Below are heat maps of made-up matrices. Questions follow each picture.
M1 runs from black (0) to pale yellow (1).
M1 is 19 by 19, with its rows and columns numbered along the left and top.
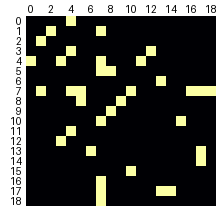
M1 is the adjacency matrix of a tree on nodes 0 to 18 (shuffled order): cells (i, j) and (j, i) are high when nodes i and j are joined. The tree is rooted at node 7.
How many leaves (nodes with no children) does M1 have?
10
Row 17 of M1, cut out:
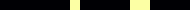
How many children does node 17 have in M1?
2
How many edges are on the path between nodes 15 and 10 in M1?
1
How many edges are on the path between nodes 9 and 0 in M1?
5
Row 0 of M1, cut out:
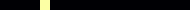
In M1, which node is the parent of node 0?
4
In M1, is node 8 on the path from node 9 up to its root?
yes
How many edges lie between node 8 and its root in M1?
2
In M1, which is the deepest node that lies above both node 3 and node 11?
4
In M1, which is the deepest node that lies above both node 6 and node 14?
17
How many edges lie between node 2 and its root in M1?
2
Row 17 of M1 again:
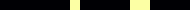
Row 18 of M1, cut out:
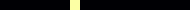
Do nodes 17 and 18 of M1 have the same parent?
yes
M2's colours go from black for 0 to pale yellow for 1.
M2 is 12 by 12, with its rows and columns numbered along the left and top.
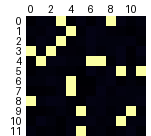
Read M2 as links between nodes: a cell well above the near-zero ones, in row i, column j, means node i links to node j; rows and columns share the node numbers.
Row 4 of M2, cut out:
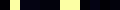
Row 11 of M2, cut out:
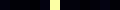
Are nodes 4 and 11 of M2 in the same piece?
no
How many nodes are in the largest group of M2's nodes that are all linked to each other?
2
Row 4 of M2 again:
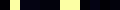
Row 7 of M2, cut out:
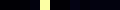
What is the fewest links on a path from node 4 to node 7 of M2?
1
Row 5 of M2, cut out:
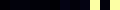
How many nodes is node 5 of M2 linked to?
2
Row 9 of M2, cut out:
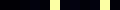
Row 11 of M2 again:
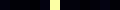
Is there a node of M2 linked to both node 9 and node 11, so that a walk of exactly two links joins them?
yes
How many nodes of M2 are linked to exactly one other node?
7
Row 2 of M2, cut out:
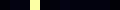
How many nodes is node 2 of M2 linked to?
1
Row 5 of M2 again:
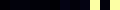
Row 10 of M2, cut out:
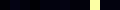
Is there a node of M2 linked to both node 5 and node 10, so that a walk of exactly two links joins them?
yes
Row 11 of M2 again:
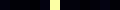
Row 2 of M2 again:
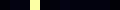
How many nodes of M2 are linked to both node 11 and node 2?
0
